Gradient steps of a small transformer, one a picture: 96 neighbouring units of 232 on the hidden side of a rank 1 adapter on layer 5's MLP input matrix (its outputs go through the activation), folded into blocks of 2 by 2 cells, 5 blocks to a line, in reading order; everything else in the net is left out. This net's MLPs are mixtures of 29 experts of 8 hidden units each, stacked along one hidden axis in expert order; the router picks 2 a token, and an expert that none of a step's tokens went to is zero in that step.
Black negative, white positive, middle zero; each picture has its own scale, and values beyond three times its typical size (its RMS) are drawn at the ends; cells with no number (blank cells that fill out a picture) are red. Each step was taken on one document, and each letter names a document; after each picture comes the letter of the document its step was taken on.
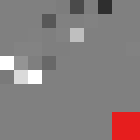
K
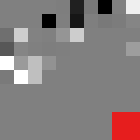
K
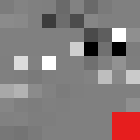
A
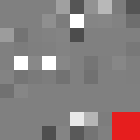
A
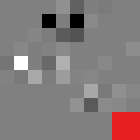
K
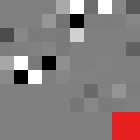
K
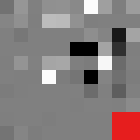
A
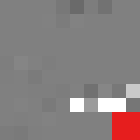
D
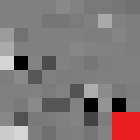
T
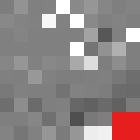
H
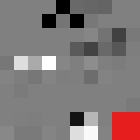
A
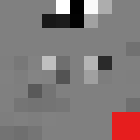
A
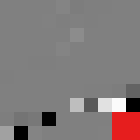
D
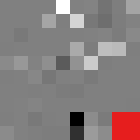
H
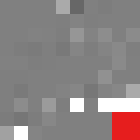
D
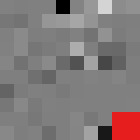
H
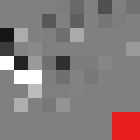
K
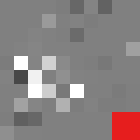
K
